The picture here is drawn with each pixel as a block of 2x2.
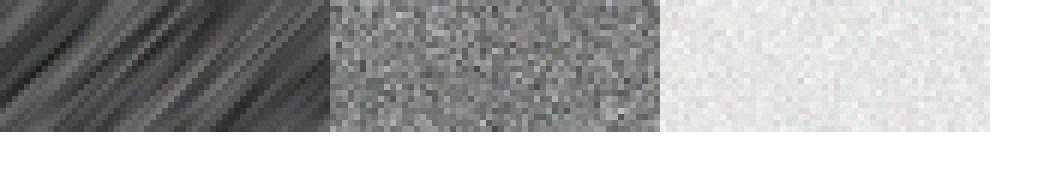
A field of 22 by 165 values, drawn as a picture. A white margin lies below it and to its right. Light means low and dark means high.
It is made of 1 by 3 panels. Panel 1,1: high, slanting up to the right. Panel 1,2: middling, fine-grained. Panel 1,3: very low, fine-grained, faint in contrast.
